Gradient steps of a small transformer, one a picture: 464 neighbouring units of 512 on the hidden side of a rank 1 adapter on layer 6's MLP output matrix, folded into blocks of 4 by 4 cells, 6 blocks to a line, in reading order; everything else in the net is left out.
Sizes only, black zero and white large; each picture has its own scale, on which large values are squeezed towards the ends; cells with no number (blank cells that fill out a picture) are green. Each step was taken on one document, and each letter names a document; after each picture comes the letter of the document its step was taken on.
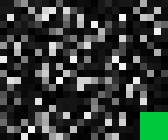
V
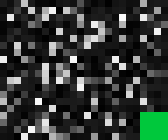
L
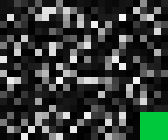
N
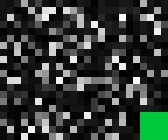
V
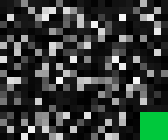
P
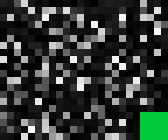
N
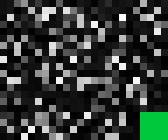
N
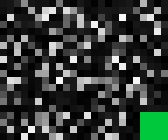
P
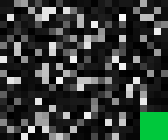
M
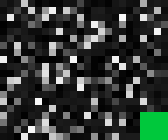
L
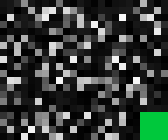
P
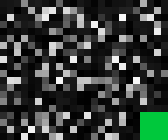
P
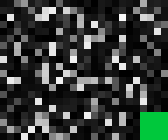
M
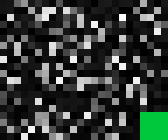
V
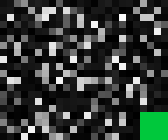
M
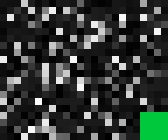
L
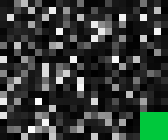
L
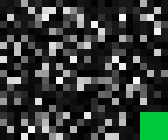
N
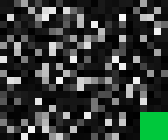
V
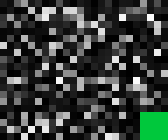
P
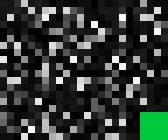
N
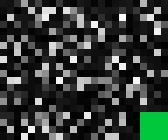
N
